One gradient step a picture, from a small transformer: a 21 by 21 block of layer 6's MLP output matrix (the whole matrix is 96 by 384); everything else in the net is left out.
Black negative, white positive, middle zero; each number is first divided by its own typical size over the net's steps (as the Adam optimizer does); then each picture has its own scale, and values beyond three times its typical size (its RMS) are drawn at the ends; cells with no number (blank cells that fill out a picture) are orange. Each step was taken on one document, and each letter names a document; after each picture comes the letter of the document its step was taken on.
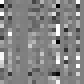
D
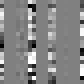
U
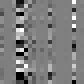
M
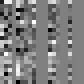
M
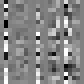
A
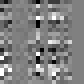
A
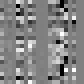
M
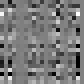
D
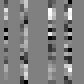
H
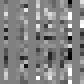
H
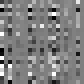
D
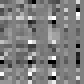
D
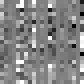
M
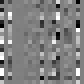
D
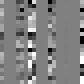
U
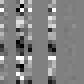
M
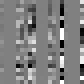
U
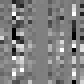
M
